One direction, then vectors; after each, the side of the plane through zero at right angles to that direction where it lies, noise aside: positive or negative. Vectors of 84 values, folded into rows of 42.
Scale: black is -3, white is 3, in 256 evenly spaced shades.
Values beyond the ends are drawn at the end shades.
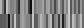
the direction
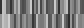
negative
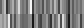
negative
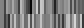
positive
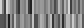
positive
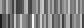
positive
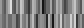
positive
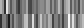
positive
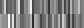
negative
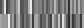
negative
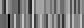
positive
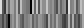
positive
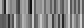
positive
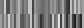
negative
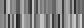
positive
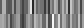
negative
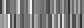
negative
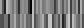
positive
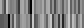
positive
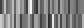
negative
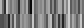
positive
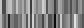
positive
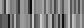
positive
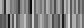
positive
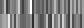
negative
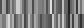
negative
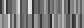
negative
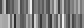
negative
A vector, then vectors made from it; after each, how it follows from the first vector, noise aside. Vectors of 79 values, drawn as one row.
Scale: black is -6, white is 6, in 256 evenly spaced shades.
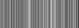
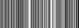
scaled up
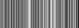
scaled up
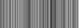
negated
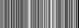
scaled up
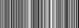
scaled up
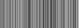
negated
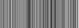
negated
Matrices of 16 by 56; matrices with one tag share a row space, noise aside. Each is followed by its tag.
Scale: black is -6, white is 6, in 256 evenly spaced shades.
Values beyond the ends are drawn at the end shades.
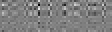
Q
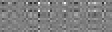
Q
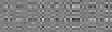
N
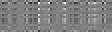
Q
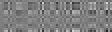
N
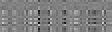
Q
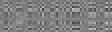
N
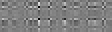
Q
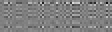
N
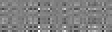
Q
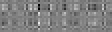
Q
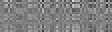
N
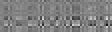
N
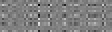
Q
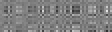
N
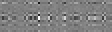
Q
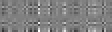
Q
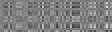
N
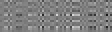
N
